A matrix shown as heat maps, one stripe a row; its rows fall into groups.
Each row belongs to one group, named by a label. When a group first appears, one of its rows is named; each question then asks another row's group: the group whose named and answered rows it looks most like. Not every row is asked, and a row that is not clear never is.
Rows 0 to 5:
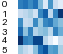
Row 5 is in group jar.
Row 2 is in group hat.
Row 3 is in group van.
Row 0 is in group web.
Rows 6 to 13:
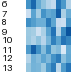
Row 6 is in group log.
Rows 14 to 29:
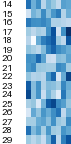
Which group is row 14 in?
van
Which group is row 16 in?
web
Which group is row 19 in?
jar
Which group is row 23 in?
van
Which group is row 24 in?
van
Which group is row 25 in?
jar
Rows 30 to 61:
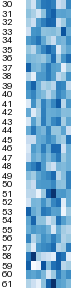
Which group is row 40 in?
log
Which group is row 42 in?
hat
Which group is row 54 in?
log
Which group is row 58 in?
log
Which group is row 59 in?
hat
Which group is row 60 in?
log
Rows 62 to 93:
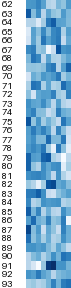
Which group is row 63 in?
van
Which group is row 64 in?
jar
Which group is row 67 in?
log
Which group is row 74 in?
log
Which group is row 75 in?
van
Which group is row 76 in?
web
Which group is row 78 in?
web
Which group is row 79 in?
web
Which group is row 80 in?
hat
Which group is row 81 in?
web
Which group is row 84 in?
hat
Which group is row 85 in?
van
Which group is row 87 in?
van
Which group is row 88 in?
van
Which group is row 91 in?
jar
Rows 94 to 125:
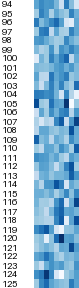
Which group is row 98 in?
log
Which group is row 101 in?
jar
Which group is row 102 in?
hat
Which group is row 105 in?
hat
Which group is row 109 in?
van
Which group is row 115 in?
log
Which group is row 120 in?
jar
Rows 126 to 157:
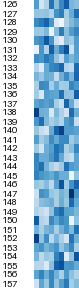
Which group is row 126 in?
hat
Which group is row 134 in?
log
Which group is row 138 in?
van
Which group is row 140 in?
jar
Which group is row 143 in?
web
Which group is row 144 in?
log
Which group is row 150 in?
hat
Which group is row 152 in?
van
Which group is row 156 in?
web
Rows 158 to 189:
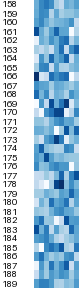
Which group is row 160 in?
log
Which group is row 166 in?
hat
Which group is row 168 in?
van
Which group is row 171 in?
jar
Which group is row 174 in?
log
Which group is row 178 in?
jar
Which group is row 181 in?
jar
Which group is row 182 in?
log
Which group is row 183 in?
van
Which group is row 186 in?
log
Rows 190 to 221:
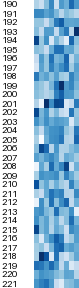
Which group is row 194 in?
van
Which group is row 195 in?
jar
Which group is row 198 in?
van
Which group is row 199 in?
jar
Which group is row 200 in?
jar
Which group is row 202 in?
van
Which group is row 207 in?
web
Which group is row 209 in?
web
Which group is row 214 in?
van
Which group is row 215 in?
van
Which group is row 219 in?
web
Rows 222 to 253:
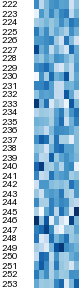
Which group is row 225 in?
van
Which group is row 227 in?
van
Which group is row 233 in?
van
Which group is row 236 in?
jar
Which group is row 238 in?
jar
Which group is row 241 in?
hat
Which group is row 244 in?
hat
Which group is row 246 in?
van
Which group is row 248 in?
hat
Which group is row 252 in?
van
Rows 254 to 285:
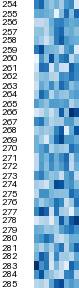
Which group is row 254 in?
log
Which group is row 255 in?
log
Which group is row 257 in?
jar
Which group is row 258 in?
jar
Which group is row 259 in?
log
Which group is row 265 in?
hat
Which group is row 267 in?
log
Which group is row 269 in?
jar
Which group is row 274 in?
jar
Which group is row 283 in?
van
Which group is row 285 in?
jar
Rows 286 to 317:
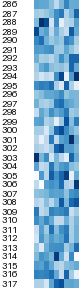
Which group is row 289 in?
van
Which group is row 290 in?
log
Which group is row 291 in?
web
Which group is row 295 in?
web
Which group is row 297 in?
jar
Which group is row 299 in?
log
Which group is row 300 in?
jar
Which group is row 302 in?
jar
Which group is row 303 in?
van
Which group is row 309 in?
hat
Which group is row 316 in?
web
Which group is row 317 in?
jar
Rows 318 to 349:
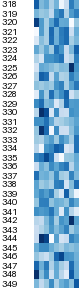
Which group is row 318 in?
van
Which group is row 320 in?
hat
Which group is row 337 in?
van
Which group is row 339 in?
web
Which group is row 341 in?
web
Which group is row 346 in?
jar
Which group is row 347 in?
van
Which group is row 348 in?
van
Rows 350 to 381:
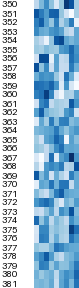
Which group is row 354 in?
jar
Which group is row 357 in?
van
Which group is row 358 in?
web
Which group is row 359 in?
web
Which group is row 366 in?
jar
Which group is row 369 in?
van
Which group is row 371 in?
jar
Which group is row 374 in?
van
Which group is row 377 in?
jar
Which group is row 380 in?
log
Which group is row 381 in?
log
